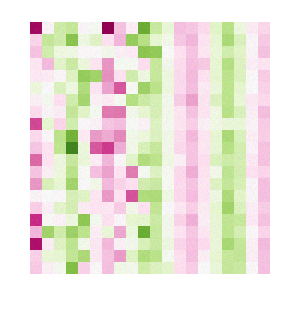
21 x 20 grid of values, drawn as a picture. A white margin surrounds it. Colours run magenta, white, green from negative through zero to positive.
No overall slope runs across the table. A vertical seam about 50% of the way across splits the table, and the right part is calmer. On average the colour sits 50% of the way up the scale. Stripes running up and down repeat 3 times from left to right.
